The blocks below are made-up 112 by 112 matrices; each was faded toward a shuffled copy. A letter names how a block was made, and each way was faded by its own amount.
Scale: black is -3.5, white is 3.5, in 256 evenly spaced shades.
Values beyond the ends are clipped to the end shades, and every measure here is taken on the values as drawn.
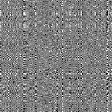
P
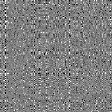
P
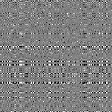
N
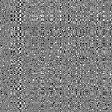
P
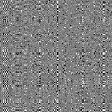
P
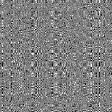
P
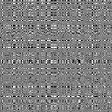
N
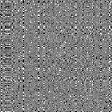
P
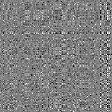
P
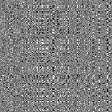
P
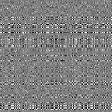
N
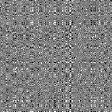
P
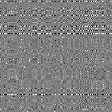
N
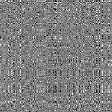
P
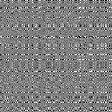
N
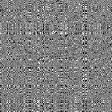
P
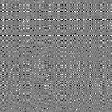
N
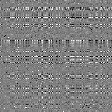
N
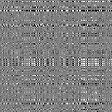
N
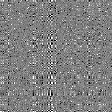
P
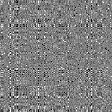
P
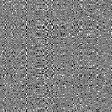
P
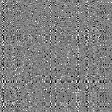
P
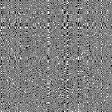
P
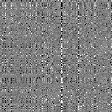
P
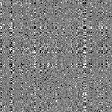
P
